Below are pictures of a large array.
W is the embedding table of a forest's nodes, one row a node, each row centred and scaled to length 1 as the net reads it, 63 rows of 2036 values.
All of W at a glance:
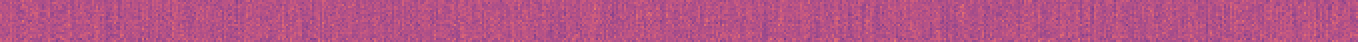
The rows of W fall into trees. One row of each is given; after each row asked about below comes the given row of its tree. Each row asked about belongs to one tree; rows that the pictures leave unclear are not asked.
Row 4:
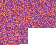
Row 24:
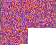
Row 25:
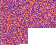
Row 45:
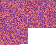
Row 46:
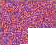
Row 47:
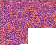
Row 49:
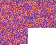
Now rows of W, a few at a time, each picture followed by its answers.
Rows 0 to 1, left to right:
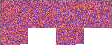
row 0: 4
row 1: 24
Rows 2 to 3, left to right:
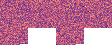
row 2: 46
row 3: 46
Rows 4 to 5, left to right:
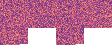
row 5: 47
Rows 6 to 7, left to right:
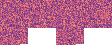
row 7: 25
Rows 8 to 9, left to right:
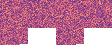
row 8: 4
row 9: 49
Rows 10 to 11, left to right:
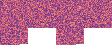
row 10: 24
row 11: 25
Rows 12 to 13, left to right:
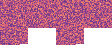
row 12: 24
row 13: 46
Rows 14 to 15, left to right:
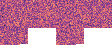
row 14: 25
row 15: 45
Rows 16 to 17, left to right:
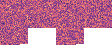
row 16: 47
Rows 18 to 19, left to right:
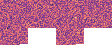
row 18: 46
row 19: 45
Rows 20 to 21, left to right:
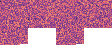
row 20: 25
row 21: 46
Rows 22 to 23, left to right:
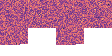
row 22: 24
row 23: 46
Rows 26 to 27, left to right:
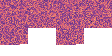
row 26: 47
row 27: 47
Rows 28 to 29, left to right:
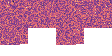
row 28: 47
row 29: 45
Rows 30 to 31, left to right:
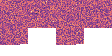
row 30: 49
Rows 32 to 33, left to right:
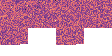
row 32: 49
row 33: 24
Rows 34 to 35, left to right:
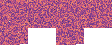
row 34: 46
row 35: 24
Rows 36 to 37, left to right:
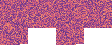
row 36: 47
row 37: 45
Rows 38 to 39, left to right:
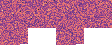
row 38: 45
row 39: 46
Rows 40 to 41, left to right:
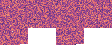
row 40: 45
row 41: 24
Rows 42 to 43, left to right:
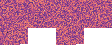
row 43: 24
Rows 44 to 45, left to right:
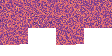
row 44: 4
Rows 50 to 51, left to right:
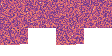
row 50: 45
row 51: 45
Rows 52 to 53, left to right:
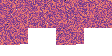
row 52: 45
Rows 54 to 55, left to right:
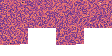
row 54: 45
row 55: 46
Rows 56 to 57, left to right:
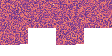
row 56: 46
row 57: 47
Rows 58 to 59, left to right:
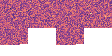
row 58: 47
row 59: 47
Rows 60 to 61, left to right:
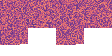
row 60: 24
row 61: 47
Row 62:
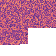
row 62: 24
